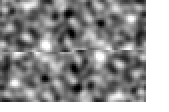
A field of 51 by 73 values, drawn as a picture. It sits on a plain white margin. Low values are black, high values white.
Seam: none. Symmetry: a half turn. Odd rows or columns: none. Slope: none. Grain: blotchy.
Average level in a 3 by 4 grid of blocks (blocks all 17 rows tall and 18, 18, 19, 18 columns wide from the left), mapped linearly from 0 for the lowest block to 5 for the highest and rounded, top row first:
2012 | 1551 | 2102
